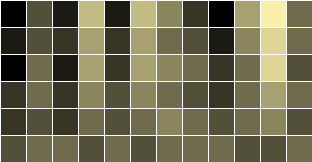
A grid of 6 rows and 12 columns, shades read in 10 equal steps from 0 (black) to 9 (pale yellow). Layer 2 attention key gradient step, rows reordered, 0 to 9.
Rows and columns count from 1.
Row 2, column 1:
1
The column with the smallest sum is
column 1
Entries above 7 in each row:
1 1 1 0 0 0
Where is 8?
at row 2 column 11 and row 3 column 11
